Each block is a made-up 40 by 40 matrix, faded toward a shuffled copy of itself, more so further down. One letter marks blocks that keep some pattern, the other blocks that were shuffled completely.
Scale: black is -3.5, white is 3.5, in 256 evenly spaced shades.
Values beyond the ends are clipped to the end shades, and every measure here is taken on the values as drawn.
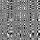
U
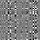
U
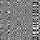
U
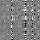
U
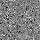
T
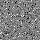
T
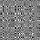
U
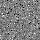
T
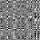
U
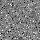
T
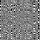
U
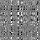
U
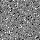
T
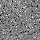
T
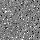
T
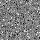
T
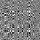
U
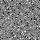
T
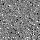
T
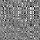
U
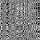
U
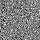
T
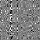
U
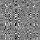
U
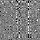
U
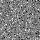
T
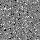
T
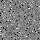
T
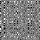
U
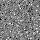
T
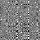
U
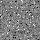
T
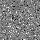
T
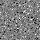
T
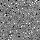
T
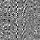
U
